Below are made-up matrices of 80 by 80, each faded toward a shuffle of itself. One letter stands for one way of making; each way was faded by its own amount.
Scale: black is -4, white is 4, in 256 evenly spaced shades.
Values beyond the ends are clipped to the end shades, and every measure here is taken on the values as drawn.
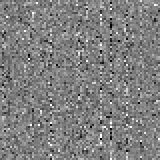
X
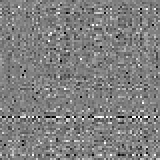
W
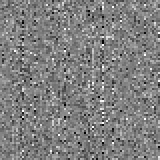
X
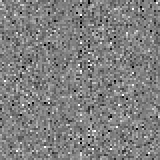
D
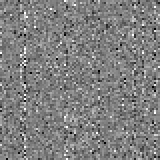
X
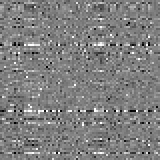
W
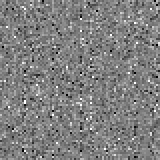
D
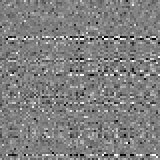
W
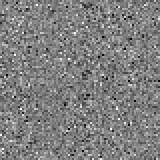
D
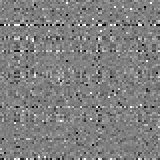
W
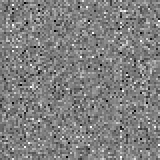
D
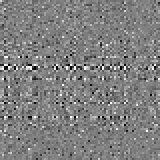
W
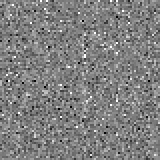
D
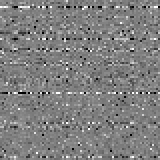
W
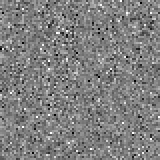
D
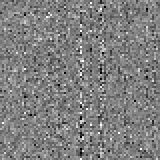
X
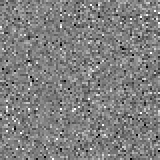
D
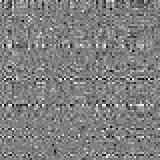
W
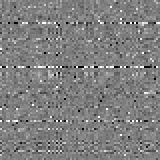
W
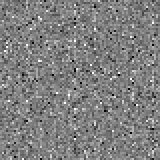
D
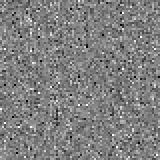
D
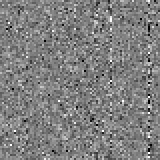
X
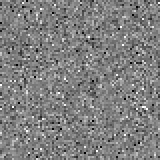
D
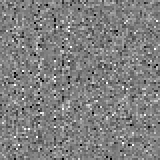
D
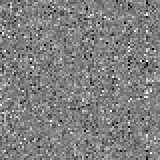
D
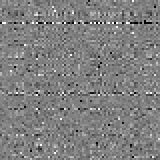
W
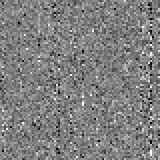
X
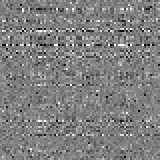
W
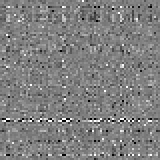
W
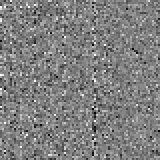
X
